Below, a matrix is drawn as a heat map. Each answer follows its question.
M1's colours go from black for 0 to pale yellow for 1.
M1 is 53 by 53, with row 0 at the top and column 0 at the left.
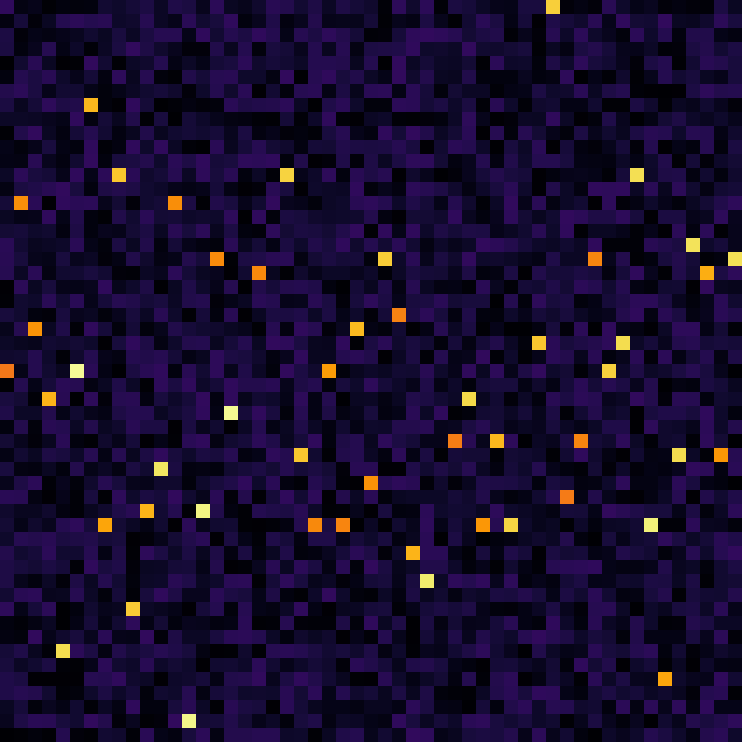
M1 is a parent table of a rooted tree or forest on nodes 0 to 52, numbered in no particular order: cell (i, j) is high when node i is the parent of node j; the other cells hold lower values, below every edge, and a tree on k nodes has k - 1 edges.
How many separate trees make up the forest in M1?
4
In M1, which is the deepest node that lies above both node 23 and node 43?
26
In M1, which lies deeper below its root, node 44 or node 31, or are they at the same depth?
node 44
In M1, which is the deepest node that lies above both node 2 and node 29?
26
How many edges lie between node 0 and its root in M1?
3
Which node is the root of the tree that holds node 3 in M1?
37
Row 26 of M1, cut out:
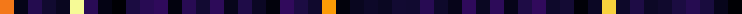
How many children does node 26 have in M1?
4
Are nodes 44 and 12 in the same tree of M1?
yes
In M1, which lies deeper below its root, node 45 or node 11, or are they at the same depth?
the same depth
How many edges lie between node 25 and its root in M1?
4
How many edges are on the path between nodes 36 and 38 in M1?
3
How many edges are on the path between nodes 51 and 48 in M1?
2
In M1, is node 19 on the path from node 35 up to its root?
no
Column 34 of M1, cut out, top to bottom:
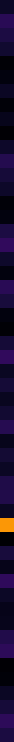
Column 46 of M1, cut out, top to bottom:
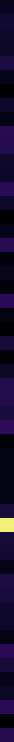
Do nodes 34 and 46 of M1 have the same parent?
yes
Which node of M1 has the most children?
37
